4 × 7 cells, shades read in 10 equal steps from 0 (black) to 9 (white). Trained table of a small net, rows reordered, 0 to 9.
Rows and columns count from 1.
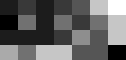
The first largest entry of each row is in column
7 7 7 3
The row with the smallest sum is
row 3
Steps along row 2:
up down up down up up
